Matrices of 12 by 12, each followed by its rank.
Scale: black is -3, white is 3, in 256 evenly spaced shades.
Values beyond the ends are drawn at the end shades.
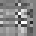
two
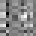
two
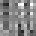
two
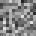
full rank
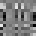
two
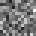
full rank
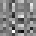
two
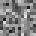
full rank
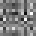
two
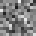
full rank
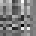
two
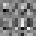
two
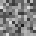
full rank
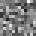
full rank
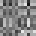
two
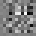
two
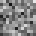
full rank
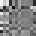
two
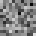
full rank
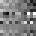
two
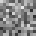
full rank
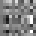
two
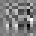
two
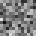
full rank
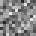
full rank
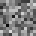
full rank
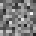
full rank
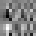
two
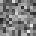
full rank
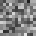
full rank
